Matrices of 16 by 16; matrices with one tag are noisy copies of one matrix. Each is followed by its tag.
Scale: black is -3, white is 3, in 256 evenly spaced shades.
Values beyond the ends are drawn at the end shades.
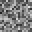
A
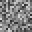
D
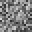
D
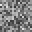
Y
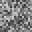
Y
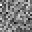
D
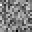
D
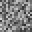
D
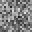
Y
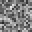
A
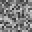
A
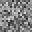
Y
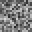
A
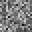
D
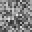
Y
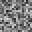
A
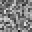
A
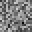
D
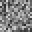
D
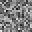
A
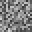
D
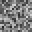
A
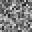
A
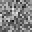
Y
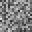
D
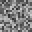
A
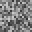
Y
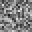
A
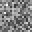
Y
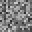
D
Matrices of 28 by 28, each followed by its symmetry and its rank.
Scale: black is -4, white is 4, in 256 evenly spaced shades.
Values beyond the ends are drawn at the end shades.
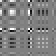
symmetric, rank one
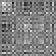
symmetric, rank three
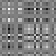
symmetric, rank one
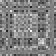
symmetric, rank three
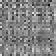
neither, rank five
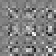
symmetric, rank three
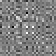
symmetric, rank three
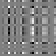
neither, rank one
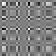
symmetric, rank one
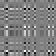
neither, rank one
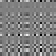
neither, rank one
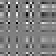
neither, rank one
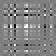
symmetric, rank one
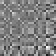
symmetric, rank three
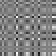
symmetric, rank one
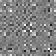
symmetric, rank three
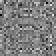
neither, rank five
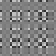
symmetric, rank one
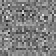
neither, rank five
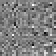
neither, rank five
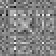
symmetric, rank three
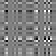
neither, rank one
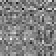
neither, rank five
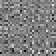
neither, rank five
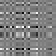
neither, rank one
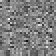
neither, rank five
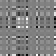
symmetric, rank one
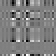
neither, rank one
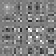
symmetric, rank three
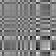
symmetric, rank one
